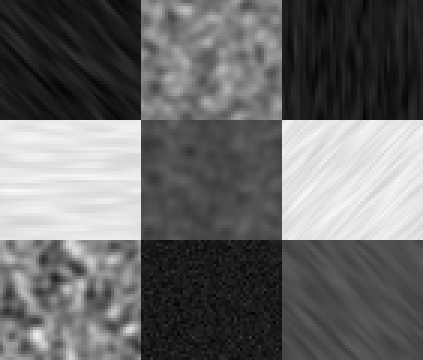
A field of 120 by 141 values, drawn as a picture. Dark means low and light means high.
The table splits into 3 rows of 3 panels. Panel 1,1: very low, slanting down to the right, faint in contrast. Panel 1,2: middling, blotchy. Panel 1,3: very low, streaked downward, faint in contrast. Panel 2,1: very high, streaked across, faint in contrast. Panel 2,2: low, blotchy, faint in contrast. Panel 2,3: very high, slanting up to the right, faint in contrast. Panel 3,1: middling, blotchy, strong in contrast. Panel 3,2: very low, fine-grained, faint in contrast. Panel 3,3: low, slanting down to the right, faint in contrast.
